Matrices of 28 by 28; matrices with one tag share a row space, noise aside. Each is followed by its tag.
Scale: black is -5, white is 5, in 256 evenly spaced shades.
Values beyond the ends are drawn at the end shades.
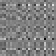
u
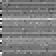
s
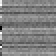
s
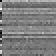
s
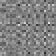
u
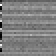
s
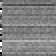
s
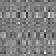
u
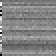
s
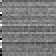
s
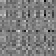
u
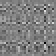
u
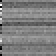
s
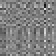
u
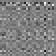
u
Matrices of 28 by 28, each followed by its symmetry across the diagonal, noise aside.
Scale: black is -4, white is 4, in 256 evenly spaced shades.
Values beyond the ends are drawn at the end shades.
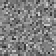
antisymmetric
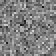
symmetric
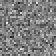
neither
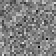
symmetric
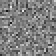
antisymmetric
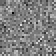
symmetric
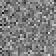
neither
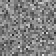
neither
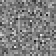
antisymmetric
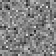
symmetric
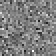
neither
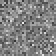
symmetric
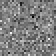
neither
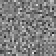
antisymmetric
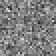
antisymmetric
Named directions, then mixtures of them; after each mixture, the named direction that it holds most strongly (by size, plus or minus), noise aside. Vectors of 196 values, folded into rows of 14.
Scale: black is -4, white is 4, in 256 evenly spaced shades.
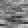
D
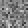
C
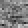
D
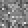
C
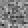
C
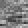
D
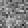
C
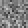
C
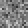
C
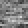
D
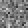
C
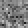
C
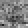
D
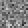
C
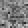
C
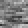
D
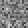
C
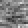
D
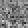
C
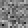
C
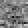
D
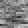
D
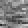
D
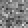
C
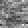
D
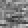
D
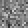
C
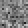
C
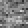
D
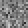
C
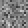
C
